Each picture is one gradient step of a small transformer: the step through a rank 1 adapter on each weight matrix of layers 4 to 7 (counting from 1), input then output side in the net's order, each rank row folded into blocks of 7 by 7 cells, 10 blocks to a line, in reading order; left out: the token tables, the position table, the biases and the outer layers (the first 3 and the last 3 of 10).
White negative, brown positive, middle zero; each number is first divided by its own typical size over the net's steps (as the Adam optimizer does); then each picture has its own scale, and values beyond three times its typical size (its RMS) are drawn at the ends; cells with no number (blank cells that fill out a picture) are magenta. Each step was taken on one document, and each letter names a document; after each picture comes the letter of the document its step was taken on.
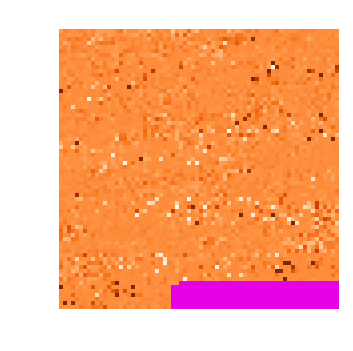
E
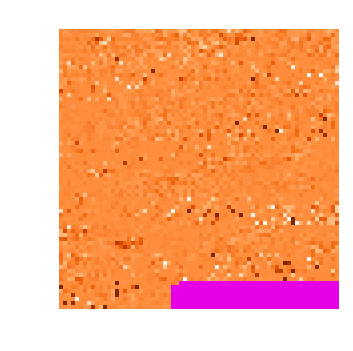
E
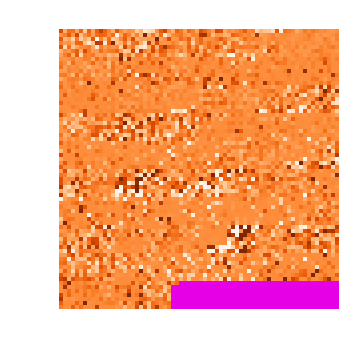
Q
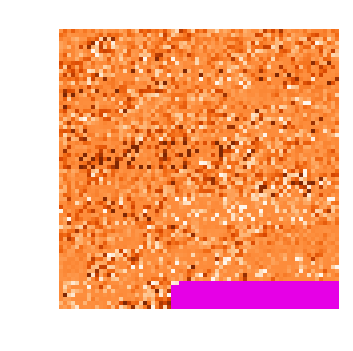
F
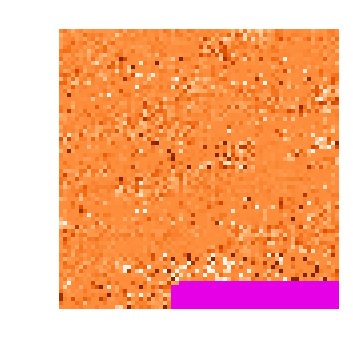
Q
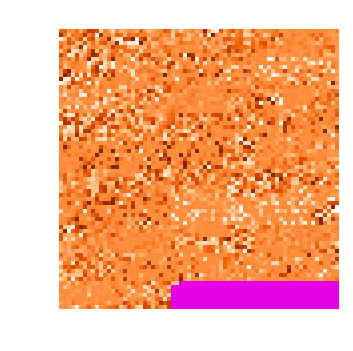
F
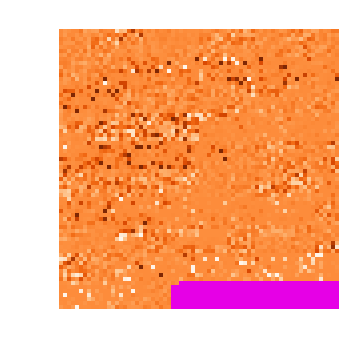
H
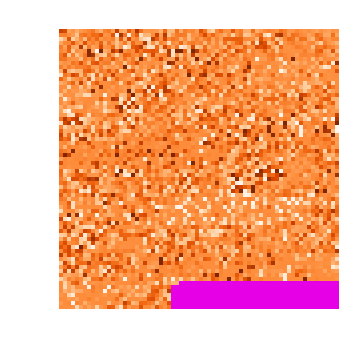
F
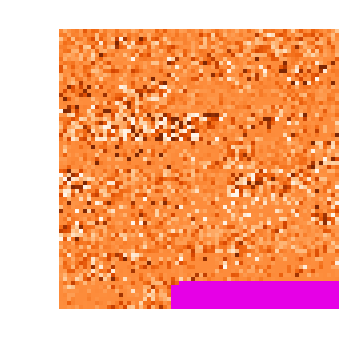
F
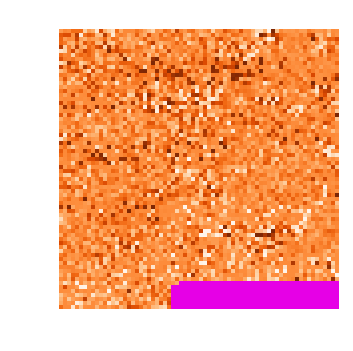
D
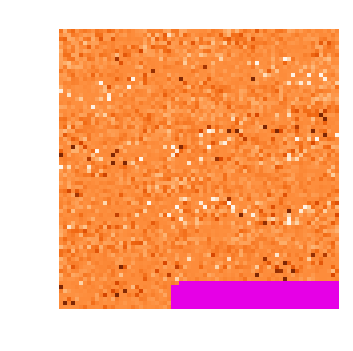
E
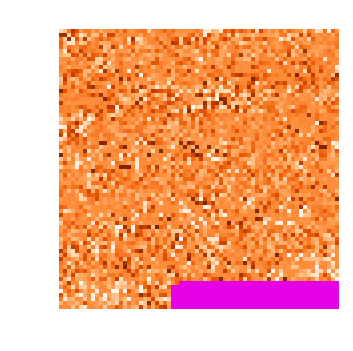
D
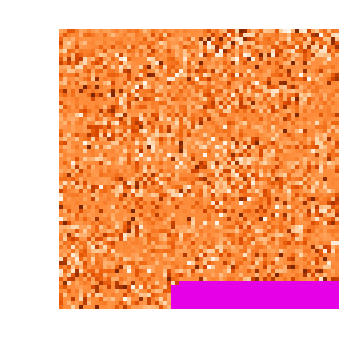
D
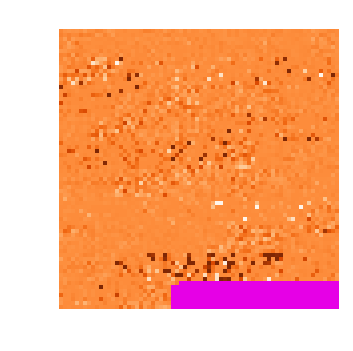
Q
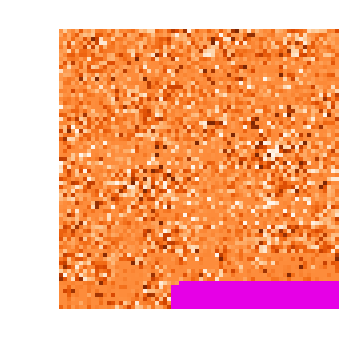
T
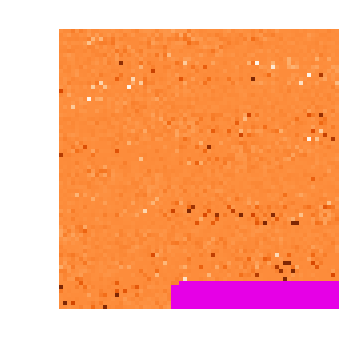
E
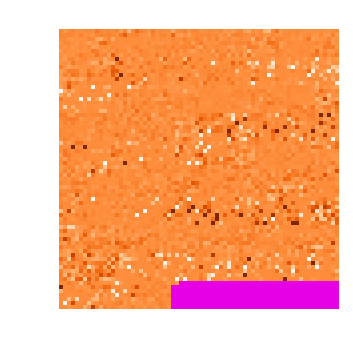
E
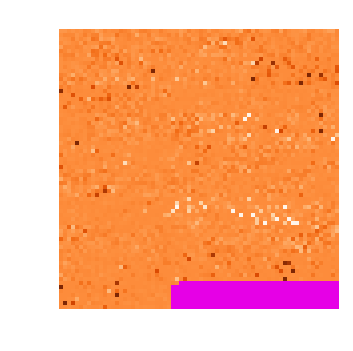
E
